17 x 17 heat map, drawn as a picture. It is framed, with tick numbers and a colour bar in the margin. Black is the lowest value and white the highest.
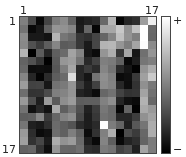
In the top right lies a patch that is higher than the rest. The top right is the roughest part. Upright stripes repeat 3 times across the table. The top right is the ninth with the highest average.
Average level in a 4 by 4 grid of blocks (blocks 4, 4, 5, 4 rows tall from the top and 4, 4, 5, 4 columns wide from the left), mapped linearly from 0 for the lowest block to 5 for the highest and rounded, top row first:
1 2 3 5 | 0 3 1 2 | 1 3 1 2 | 0 3 1 2
